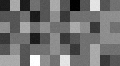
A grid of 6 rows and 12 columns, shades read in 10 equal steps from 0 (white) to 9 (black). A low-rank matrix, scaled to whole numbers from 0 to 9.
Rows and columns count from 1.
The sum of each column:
34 27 33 31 31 25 31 35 30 24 30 29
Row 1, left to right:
8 3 8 5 6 3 6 9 6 1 6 5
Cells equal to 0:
1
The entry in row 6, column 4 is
0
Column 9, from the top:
6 5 4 5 5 5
